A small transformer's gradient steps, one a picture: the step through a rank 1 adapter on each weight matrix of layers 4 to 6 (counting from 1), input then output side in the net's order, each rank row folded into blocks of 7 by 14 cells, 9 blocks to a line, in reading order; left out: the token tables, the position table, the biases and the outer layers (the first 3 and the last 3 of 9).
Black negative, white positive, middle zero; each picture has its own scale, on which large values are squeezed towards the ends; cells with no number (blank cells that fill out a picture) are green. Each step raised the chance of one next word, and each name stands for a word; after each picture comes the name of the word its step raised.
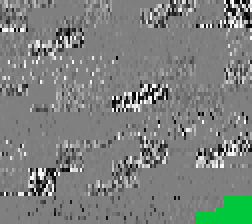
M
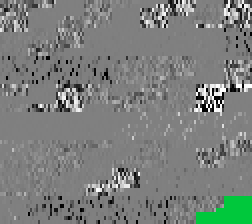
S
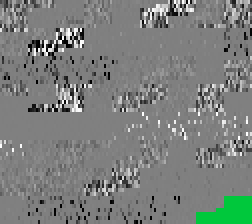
S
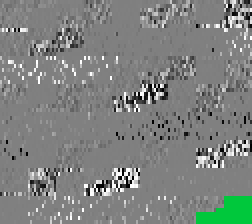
M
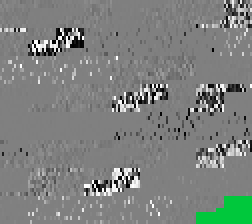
M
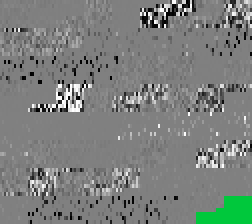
S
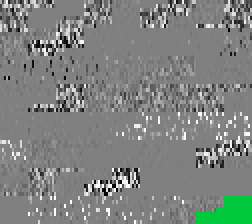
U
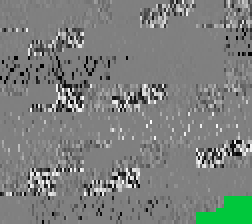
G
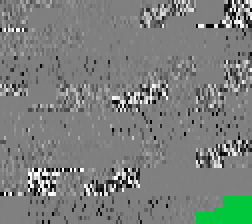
M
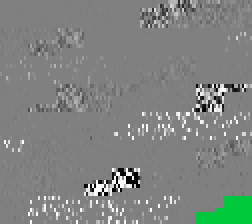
U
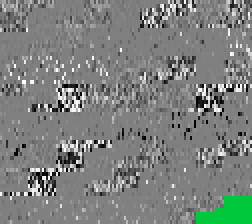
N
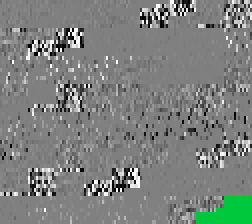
N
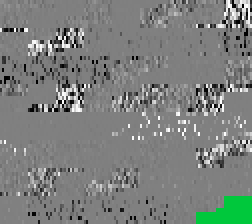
G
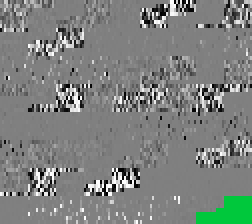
N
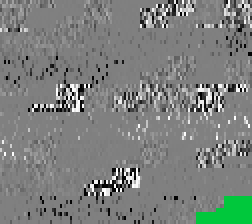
S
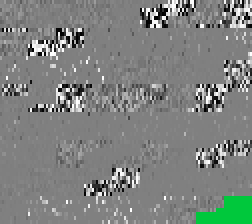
N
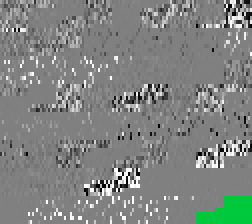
M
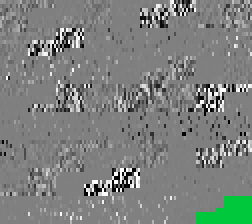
N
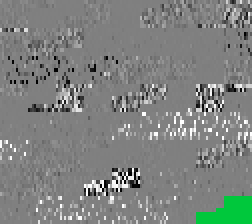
U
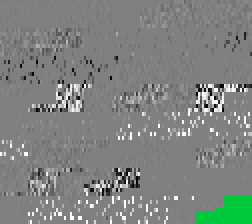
U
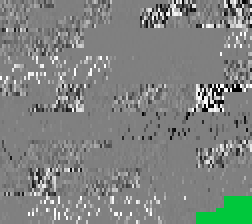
N
